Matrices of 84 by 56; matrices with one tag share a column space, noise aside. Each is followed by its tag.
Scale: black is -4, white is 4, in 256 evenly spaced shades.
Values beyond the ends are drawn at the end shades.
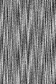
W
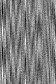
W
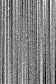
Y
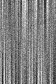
Y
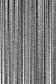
Y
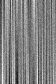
Y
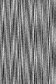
W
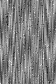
W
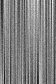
Y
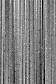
Y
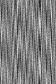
W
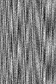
W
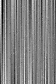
Y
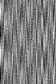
W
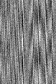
W
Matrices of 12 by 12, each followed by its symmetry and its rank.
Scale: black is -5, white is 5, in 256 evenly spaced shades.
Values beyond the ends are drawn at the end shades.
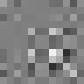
symmetric, rank two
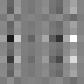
neither, rank one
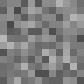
neither, full rank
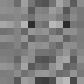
neither, rank two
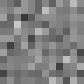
antisymmetric, full rank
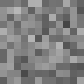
neither, full rank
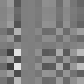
neither, rank one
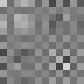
symmetric, rank two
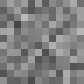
antisymmetric, full rank
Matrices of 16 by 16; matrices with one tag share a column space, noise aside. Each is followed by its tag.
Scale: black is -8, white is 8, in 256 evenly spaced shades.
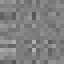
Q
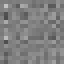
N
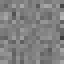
N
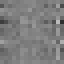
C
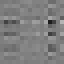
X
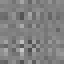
Q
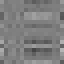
Q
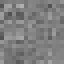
N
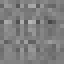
C
